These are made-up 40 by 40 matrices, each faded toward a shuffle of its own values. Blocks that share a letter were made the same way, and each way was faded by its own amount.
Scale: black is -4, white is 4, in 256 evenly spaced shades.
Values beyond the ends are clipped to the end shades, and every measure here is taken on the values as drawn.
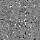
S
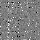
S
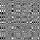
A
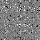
S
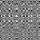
A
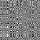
A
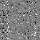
S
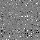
S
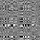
A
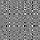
A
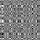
A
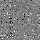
S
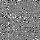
S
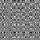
A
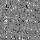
S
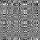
A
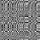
A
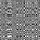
A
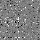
S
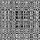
A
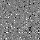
S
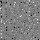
S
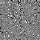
S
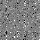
S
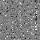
S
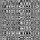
A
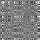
A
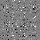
S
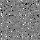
S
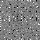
S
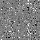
S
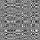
A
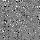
S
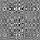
A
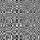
A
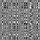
A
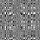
A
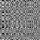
A
